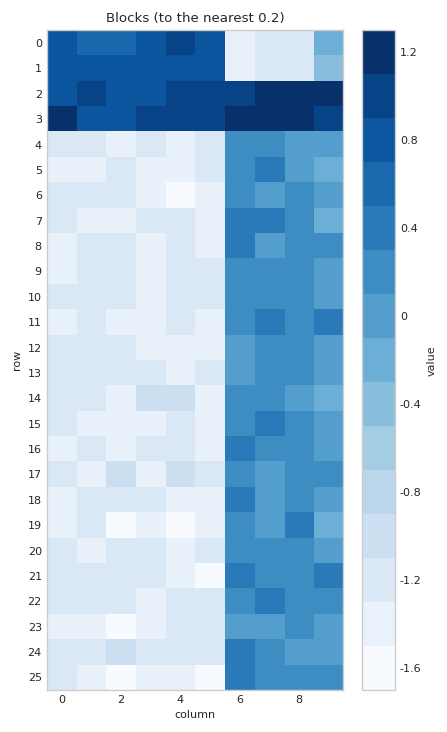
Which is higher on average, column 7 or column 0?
column 7
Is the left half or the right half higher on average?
right
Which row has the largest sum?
3
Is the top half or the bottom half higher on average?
top
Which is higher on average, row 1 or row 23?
row 1
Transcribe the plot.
Title: Blocks (to the nearest 0.2)
x-axis: column, ticks 0 2 4 6 8
y-axis: row, ticks 0 1 2 3 4 5 6 7 8 9 10 11 12 13 14 15 16 17 18 19 20 21 22 23 24 25 (0 at the top)
Colour bar: value, ticks -1.6 -1.2 -0.8 -0.4 0 0.4 0.8 1.2
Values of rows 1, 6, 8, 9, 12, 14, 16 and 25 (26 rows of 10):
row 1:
0.8 0.8 0.8 0.8 0.8 0.8 -1.4 -1.2 -1.2 -0.4
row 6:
-1.2 -1.2 -1.2 -1.4 -1.6 -1.4 0.2 0 0.2 0
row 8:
-1.4 -1.2 -1.2 -1.4 -1.2 -1.4 0.4 0 0.2 0.2
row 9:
-1.4 -1.2 -1.2 -1.4 -1.2 -1.2 0.2 0.2 0.2 0
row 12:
-1.2 -1.2 -1.2 -1.4 -1.4 -1.4 0 0.2 0.2 0
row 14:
-1.2 -1.2 -1.4 -1 -1 -1.4 0.2 0.2 0 -0.2
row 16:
-1.4 -1.2 -1.4 -1.2 -1.2 -1.4 0.4 0.2 0.2 0
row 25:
-1.2 -1.4 -1.6 -1.4 -1.4 -1.6 0.4 0.2 0.2 0.2
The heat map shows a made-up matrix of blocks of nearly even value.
